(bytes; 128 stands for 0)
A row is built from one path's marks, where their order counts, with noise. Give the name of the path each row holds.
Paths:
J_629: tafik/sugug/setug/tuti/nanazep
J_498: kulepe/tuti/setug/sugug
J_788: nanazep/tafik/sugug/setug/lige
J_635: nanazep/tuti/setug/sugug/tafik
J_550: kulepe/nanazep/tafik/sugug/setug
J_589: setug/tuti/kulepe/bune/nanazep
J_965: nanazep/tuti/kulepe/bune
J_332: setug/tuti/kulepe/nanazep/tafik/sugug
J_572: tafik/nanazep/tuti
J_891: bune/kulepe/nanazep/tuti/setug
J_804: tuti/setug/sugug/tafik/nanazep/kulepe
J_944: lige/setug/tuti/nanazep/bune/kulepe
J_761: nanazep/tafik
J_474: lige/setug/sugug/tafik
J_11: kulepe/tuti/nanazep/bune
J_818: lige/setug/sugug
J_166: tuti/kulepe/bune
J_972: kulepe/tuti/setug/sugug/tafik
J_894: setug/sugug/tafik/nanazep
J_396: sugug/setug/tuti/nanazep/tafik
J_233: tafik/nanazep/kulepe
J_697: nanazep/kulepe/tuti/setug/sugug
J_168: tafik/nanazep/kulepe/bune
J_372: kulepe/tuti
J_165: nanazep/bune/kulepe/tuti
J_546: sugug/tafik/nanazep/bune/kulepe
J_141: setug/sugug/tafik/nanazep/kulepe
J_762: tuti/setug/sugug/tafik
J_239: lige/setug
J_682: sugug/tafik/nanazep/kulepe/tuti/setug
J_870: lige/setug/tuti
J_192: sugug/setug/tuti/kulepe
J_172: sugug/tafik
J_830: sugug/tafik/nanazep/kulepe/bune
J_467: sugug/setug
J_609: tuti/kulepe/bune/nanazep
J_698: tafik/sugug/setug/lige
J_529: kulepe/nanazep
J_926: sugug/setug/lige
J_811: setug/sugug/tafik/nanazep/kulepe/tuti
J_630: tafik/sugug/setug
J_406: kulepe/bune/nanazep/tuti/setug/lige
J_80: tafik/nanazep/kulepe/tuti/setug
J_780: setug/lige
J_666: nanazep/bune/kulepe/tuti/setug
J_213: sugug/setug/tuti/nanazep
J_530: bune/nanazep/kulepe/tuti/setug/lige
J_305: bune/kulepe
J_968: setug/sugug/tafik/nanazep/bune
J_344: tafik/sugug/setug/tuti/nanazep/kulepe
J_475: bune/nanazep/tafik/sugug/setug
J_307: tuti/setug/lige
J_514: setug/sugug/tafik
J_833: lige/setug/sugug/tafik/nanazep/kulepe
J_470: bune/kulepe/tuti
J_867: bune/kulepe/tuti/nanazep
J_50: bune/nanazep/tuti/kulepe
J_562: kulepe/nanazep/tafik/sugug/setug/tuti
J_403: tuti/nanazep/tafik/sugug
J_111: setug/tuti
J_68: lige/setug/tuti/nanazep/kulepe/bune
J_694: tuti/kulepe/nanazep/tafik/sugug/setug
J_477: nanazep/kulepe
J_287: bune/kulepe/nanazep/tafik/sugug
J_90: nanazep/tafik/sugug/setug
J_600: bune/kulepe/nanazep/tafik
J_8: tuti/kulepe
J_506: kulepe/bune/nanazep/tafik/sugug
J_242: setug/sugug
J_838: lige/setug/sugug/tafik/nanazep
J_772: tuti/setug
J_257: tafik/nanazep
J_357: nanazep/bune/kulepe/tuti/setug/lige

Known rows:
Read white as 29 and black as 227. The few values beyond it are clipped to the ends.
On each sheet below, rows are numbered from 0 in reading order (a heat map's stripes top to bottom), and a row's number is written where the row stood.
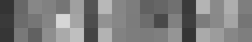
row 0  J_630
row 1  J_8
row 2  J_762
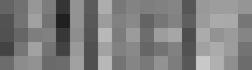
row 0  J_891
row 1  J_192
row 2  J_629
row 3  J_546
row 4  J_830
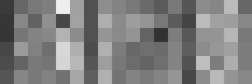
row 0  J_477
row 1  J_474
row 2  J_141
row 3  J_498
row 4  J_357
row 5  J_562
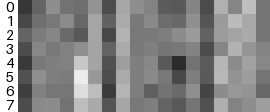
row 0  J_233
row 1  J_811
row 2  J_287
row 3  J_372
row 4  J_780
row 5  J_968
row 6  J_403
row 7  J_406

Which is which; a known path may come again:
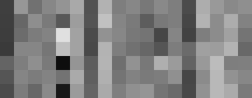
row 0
J_972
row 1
J_80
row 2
J_8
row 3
J_332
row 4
J_213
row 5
J_562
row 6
J_870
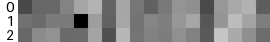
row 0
J_165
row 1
J_470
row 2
J_830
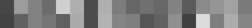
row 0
J_498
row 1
J_698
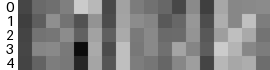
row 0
J_307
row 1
J_344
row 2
J_811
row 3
J_396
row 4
J_572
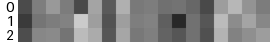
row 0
J_467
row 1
J_780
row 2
J_406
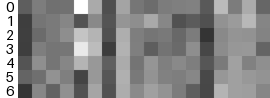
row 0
J_965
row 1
J_833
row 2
J_694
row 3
J_403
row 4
J_529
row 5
J_475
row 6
J_474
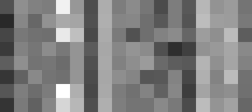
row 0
J_968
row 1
J_514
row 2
J_697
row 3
J_239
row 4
J_68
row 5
J_233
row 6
J_166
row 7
J_761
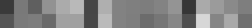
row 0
J_762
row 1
J_168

